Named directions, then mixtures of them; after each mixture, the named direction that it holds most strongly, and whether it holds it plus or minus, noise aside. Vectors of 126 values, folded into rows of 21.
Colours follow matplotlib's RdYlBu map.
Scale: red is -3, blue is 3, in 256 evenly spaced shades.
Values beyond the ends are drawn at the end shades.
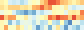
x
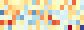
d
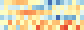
x, minus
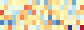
d, minus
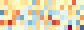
d, plus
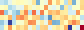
d, minus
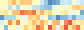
x, minus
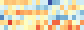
x, minus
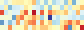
d, minus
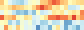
x, plus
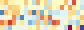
d, plus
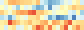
x, minus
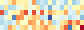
d, minus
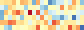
d, plus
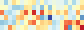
d, minus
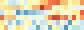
x, plus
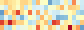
d, plus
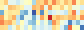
d, plus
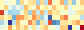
d, minus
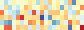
d, minus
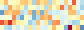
d, plus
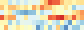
x, plus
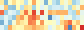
d, minus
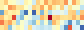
d, plus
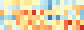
x, minus
